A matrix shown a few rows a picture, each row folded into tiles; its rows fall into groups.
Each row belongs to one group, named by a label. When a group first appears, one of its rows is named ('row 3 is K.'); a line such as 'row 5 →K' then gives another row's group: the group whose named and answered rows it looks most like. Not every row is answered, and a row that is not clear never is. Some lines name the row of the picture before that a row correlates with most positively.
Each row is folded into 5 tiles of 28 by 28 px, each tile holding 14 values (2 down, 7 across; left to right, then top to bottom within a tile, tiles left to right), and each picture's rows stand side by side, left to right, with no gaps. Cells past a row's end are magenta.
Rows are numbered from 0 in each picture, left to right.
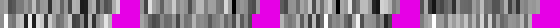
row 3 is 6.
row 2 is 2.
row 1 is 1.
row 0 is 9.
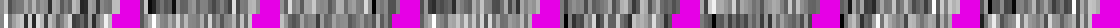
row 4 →2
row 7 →6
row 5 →1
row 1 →6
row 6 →6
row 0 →9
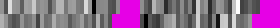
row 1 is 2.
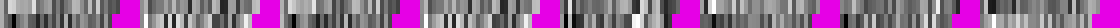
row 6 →2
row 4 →2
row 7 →6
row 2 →1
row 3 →9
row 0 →1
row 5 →1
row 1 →9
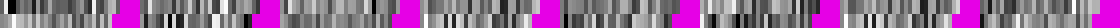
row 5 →1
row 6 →9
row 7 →6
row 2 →1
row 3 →9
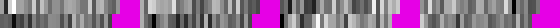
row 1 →1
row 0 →1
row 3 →1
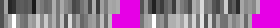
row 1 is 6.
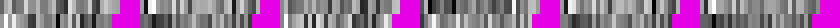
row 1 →1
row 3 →6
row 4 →1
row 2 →9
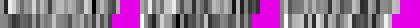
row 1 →1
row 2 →9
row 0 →1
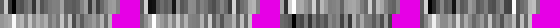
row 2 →1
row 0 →6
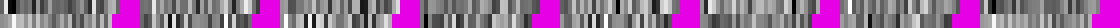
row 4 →2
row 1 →2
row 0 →6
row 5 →1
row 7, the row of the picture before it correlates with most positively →0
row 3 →2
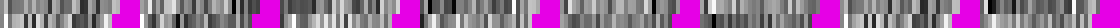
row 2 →6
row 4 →1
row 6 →9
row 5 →1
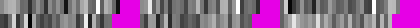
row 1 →2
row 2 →6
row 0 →2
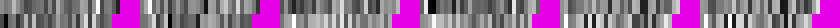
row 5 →9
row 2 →6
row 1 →2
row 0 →2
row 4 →9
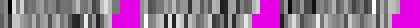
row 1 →9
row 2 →6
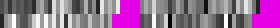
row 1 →2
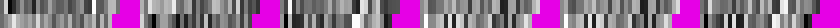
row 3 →9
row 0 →6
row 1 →1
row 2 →2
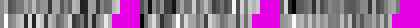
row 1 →6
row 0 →9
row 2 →6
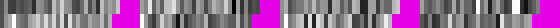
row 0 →6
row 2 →9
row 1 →1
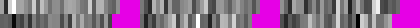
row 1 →2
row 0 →1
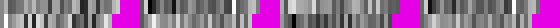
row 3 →6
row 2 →1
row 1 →6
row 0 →9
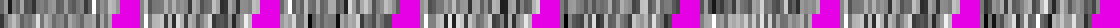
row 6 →9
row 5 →6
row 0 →6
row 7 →2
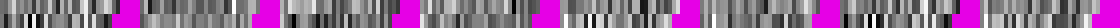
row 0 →2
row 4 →9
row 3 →1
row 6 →2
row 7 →9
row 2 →1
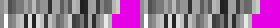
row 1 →9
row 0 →9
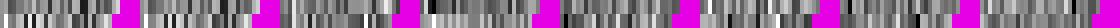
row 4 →2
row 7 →1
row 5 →2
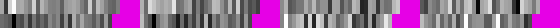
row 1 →1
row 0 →1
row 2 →9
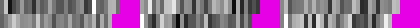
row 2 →9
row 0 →6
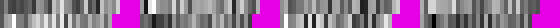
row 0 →6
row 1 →1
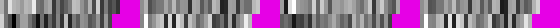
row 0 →1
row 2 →1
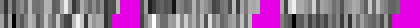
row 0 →2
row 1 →6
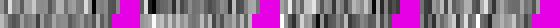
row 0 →1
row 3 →2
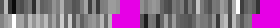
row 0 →6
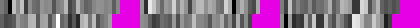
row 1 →1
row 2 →2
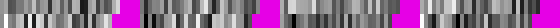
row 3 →1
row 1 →2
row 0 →9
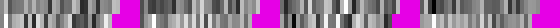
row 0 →9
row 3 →6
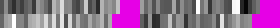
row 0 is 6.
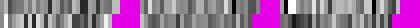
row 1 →1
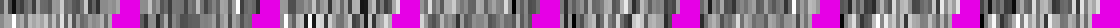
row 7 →6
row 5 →6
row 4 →2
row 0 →6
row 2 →9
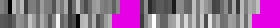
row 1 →6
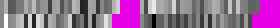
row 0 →9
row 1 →1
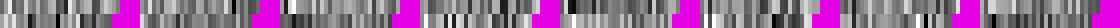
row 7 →1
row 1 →1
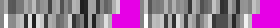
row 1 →9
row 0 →9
